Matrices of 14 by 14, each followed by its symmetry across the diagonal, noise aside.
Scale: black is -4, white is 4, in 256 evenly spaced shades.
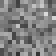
neither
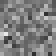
neither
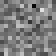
neither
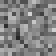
neither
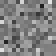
symmetric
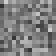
antisymmetric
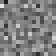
antisymmetric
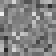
symmetric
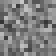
antisymmetric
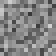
symmetric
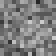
neither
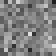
neither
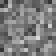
symmetric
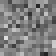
antisymmetric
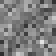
symmetric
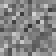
symmetric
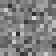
antisymmetric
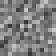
antisymmetric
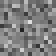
antisymmetric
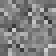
symmetric
